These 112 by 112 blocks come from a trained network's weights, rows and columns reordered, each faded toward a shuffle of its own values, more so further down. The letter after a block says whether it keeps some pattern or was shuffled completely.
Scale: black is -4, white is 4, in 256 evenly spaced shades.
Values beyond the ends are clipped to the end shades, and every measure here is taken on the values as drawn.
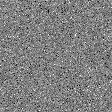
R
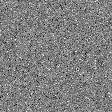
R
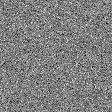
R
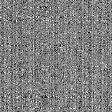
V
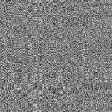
V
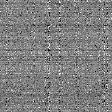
V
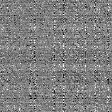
V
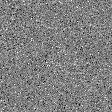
R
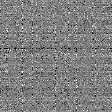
V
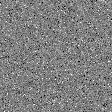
R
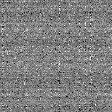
V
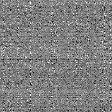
V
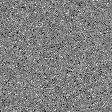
R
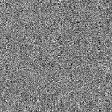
V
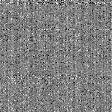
V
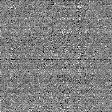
V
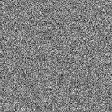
V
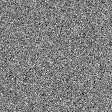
R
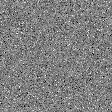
R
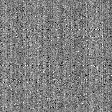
V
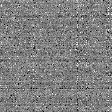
V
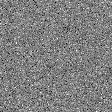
R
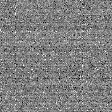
V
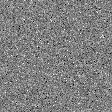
R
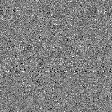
V
